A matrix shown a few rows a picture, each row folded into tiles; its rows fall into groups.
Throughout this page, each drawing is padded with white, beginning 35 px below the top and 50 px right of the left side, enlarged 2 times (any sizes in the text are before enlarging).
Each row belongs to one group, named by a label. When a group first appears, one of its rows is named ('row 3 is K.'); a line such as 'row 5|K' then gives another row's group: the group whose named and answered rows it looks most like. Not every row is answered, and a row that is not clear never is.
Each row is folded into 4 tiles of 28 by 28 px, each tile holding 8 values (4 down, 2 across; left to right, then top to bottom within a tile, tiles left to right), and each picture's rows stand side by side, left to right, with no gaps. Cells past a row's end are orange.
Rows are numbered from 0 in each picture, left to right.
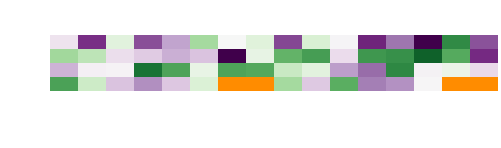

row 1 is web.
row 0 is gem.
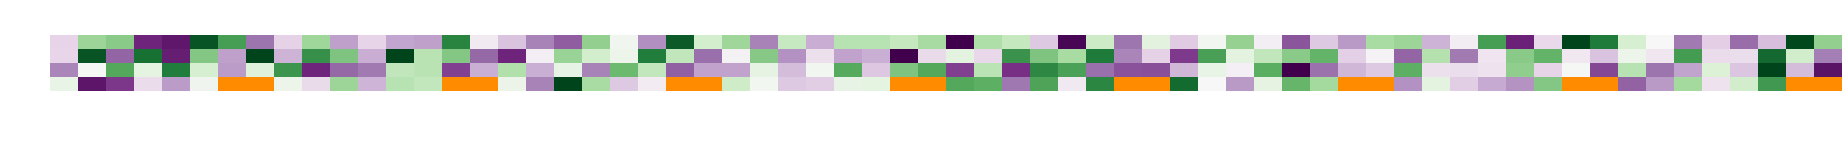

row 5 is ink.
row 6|web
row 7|web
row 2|web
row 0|gem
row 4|ink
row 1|web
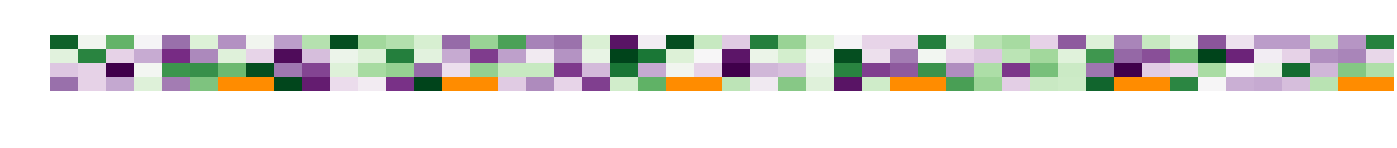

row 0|gem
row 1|ink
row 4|ink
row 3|ink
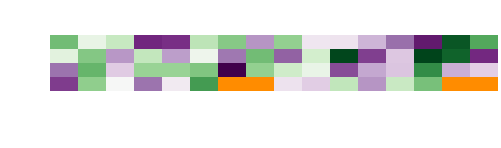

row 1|web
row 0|gem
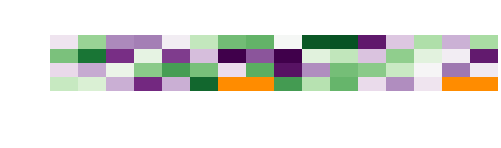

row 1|ink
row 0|gem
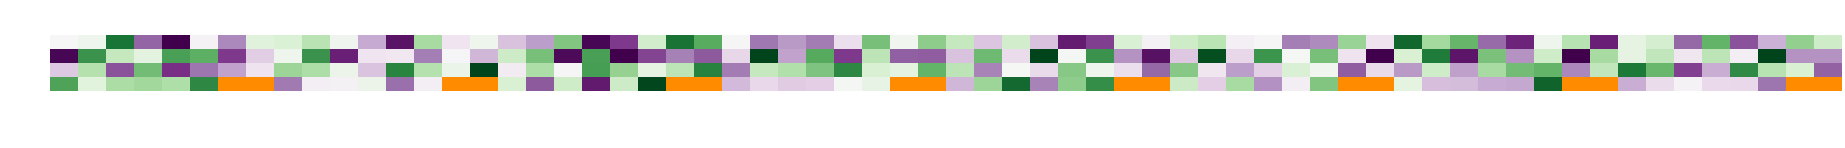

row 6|gem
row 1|gem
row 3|gem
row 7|web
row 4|web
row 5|web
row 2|gem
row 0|ink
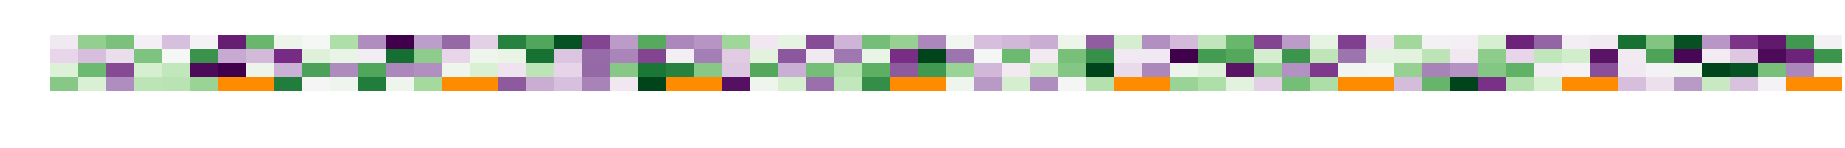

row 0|ink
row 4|web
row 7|gem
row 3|gem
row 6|web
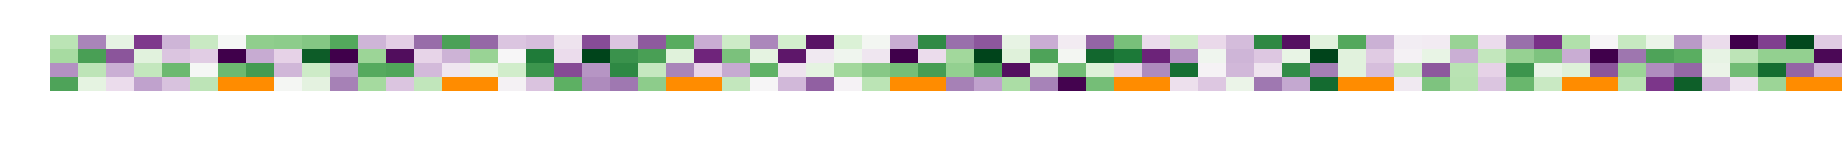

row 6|web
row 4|web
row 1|gem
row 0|gem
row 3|gem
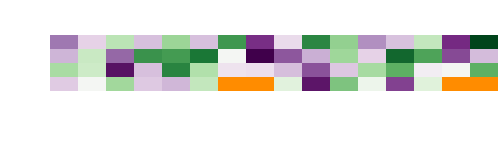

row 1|ink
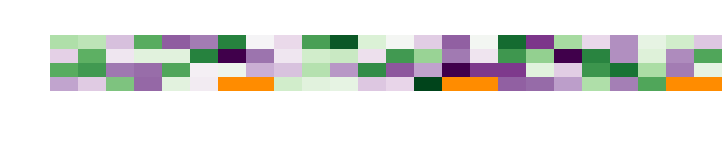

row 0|web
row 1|ink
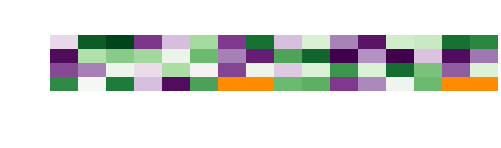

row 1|gem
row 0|ink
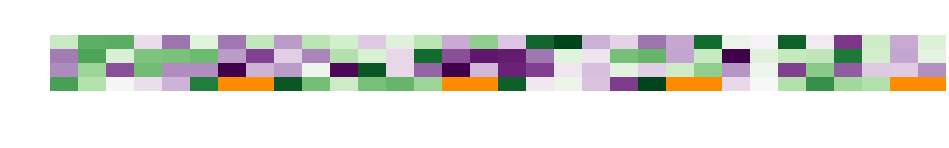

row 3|ink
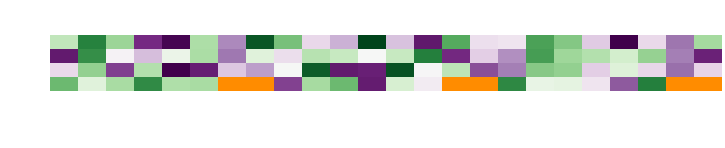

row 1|web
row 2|ink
